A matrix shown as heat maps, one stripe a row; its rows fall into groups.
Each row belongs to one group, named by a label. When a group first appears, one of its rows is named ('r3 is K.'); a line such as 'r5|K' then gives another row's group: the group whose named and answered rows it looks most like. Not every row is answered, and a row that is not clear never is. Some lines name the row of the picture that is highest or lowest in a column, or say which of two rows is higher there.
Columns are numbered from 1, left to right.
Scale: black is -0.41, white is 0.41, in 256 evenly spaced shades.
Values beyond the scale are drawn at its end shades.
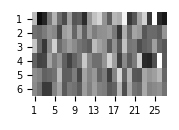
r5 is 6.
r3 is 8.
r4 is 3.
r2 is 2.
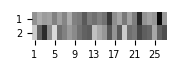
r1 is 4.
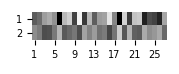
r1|2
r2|6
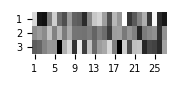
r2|4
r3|2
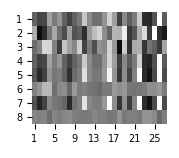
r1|3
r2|8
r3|2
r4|3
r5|3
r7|3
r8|4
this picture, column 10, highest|3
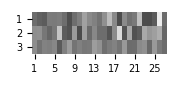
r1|3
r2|6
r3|8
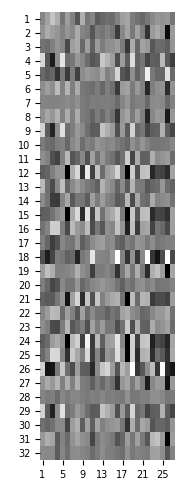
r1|6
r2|4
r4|8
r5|3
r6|4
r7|4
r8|4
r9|8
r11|6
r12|2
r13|8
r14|6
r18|3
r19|4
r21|2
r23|6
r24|2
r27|4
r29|8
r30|2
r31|4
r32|4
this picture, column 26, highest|18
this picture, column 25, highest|26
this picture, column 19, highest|26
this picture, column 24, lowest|18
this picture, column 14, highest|26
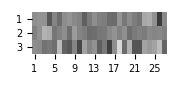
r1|4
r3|6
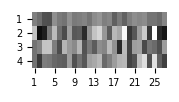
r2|8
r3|2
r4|8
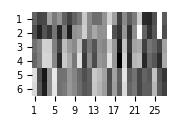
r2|3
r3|2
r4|2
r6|8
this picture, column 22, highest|2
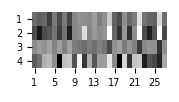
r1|3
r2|3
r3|4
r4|2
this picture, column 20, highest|3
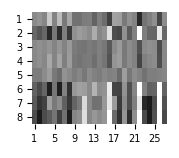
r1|4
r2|3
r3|4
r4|4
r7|3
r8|3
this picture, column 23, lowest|7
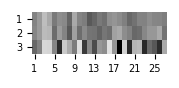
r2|6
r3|2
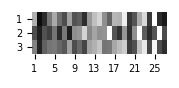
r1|8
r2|3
